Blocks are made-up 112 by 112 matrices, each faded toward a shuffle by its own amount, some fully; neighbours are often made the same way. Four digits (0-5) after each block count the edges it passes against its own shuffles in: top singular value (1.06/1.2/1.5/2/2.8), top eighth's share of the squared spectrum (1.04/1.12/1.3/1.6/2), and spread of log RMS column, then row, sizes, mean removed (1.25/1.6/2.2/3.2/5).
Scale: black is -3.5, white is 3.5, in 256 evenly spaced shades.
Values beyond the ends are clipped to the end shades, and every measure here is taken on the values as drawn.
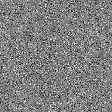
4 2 1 1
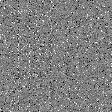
1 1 2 0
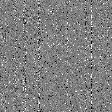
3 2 3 0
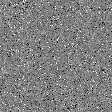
0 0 0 0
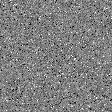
0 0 0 0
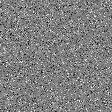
0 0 0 0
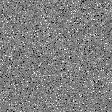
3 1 0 0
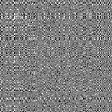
5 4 4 4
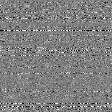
3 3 0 4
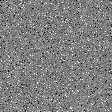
0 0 0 0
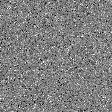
0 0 0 0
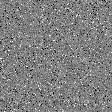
0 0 0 0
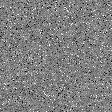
0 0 0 0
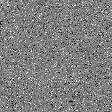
3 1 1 0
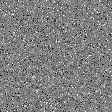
2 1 0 0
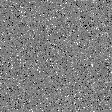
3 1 0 0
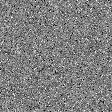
0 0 0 0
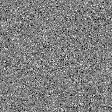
0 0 0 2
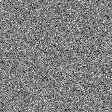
0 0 0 2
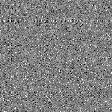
4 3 1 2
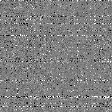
2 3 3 3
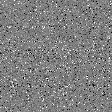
1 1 1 2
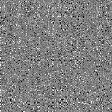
4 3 2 2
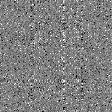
4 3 2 1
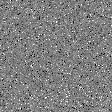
1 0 0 0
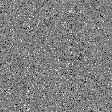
3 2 1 0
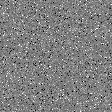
2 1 0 0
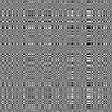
5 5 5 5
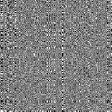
5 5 4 3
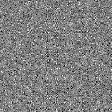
4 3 2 1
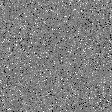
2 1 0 0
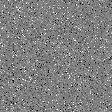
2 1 1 0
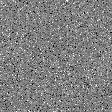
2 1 0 0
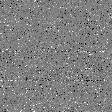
2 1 0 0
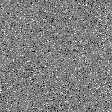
3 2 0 0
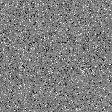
3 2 0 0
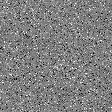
2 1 0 0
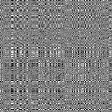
5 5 4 4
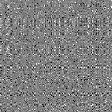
5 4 3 3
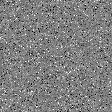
2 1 0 0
